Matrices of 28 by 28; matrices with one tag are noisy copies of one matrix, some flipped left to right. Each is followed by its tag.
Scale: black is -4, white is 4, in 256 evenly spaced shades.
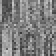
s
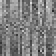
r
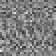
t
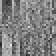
s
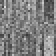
s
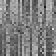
r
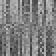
r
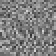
t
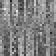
r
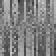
r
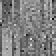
s
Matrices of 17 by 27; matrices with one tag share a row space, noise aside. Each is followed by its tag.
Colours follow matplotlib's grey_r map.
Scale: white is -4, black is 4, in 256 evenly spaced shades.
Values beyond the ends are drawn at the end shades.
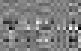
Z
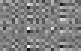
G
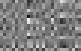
G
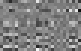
Z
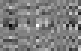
Z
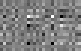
G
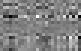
Z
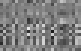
G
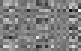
Z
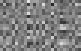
G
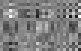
Z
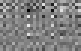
G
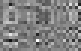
Z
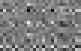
G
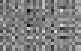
G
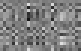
G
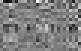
Z
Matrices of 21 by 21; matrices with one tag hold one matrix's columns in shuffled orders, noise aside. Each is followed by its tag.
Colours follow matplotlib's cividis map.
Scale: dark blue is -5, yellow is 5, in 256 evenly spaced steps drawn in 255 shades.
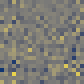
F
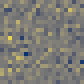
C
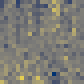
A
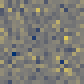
C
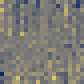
A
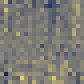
A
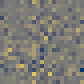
F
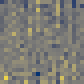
A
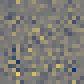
F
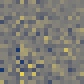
F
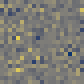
C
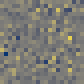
C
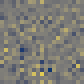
F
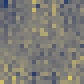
A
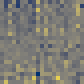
A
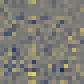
F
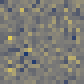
C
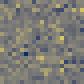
C
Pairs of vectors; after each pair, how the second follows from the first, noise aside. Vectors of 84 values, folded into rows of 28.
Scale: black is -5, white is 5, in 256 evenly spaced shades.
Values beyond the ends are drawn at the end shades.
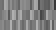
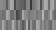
wrapped around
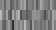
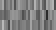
wrapped around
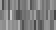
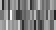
scaled up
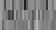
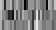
scaled up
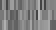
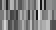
scaled up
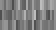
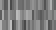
wrapped around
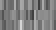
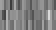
wrapped around
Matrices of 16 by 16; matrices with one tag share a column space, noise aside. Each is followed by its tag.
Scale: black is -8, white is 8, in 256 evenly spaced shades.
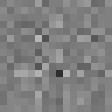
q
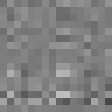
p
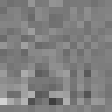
p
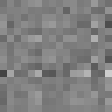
q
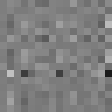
q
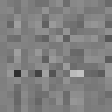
q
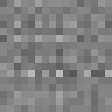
q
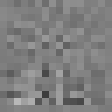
p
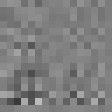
p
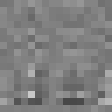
p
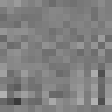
p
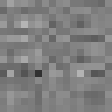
q
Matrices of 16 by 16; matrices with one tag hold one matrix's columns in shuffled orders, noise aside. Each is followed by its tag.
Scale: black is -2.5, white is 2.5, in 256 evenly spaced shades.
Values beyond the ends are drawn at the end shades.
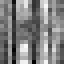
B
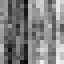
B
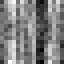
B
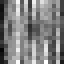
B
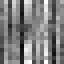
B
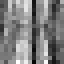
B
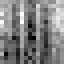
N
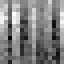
N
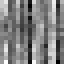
B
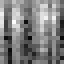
N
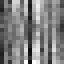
B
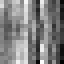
B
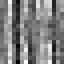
B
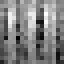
N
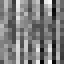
B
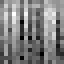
N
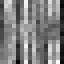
B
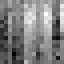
N
